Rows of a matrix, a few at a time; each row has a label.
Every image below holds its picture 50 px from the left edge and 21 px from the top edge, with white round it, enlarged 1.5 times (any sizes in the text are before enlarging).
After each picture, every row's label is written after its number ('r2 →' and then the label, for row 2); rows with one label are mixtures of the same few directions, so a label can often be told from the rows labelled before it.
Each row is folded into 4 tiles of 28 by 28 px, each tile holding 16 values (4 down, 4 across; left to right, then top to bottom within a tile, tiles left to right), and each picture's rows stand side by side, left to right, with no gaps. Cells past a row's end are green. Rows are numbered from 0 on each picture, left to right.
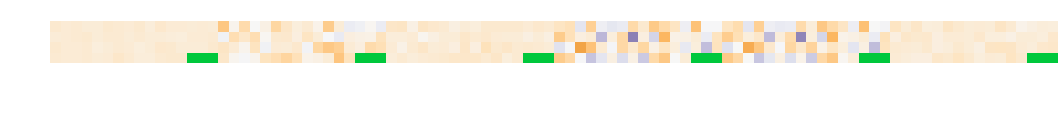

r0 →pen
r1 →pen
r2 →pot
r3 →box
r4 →box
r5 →pen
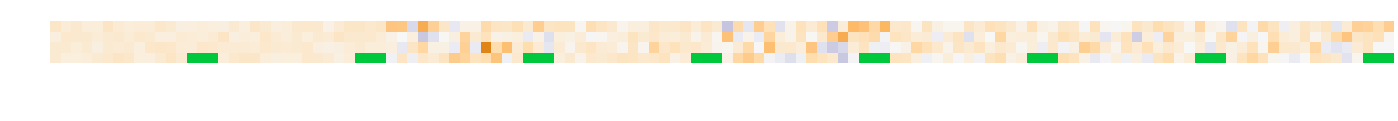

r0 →pen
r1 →pen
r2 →pot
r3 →pot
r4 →pen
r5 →box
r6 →box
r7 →pen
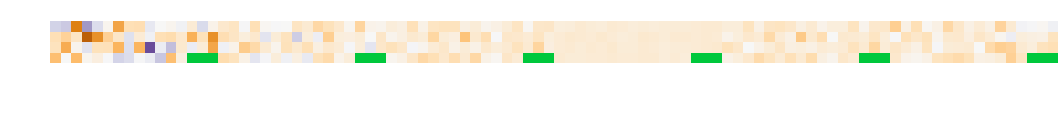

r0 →pot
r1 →box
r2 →box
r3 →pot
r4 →box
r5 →pen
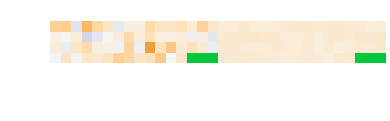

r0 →pot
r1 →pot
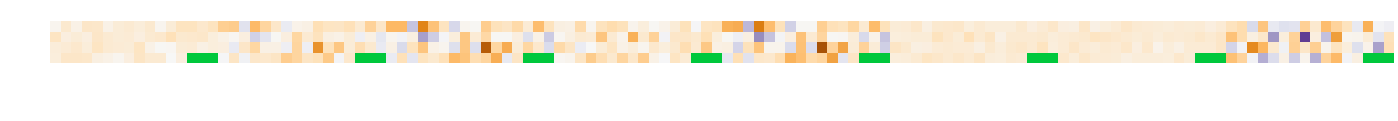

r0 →pen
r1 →pot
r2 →pot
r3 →box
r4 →pot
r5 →box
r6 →pot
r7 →box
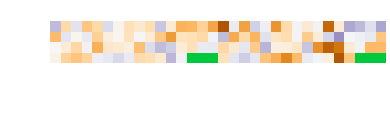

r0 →pen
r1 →pen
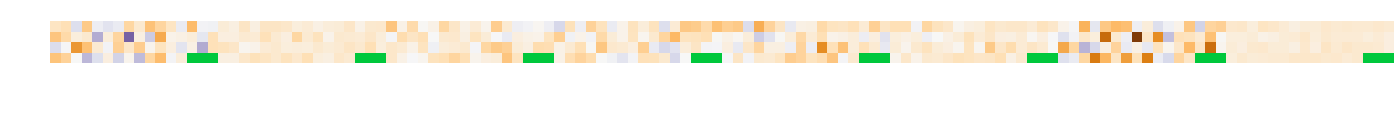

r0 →box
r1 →box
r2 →pen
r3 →pen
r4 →pot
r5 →pot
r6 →box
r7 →pot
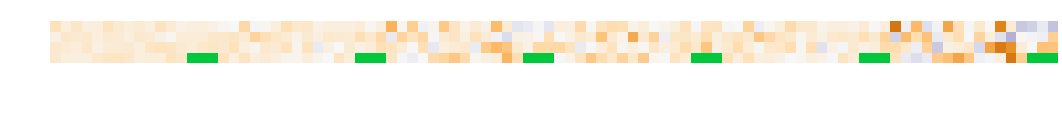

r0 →pen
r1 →pot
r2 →pen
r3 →box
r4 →pot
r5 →pen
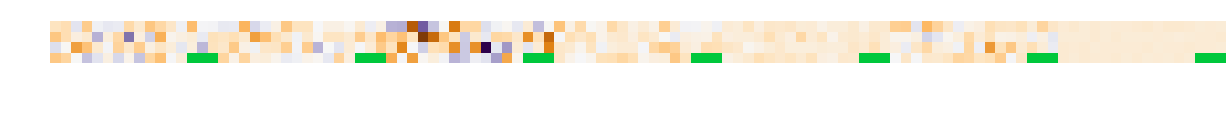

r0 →box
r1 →pot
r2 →pot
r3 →pen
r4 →box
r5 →pot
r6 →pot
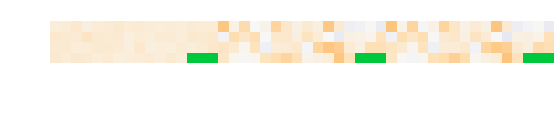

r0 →pot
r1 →pen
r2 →pen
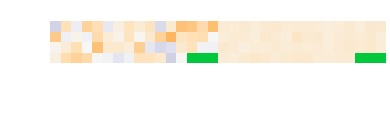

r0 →pen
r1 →box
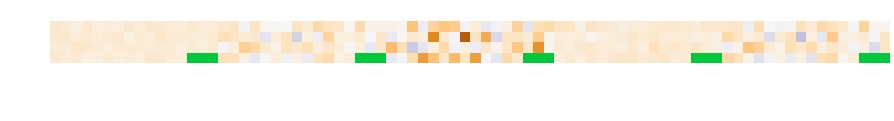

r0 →box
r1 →box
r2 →box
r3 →pot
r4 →box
